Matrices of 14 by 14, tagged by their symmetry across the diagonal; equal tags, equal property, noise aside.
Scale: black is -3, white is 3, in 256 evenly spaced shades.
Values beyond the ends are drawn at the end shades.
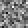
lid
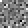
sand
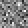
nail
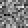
nail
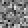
nail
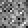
sand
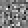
lid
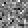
lid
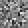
lid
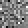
lid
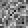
sand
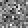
nail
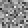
sand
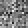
lid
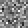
nail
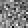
lid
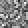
sand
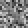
lid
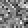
nail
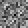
sand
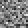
nail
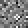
sand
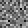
sand
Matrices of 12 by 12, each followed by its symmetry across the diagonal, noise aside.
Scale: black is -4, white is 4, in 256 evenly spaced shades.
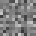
antisymmetric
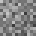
symmetric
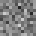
neither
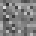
antisymmetric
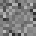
symmetric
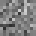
antisymmetric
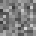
neither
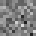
antisymmetric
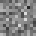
neither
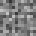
antisymmetric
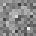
symmetric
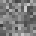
neither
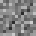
symmetric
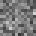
neither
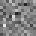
antisymmetric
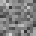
neither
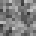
antisymmetric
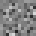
symmetric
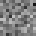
neither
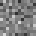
antisymmetric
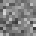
neither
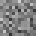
symmetric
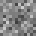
symmetric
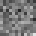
neither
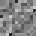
symmetric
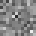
symmetric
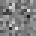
antisymmetric
